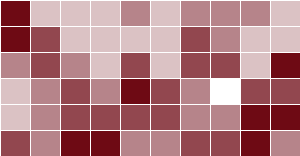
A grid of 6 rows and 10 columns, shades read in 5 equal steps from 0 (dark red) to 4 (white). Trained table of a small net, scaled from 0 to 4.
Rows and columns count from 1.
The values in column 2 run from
1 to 3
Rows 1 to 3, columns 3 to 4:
3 3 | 3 3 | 2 3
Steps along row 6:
up down same up same down same down up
